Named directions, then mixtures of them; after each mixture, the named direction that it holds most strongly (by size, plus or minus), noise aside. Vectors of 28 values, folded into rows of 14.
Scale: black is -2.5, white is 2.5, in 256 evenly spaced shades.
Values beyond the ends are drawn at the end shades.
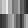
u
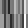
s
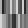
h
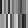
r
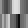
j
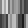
u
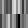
j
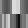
j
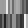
u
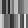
s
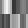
j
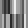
s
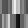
j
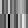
r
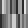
h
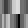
j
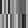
r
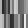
s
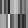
r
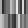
h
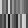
r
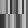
h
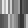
u
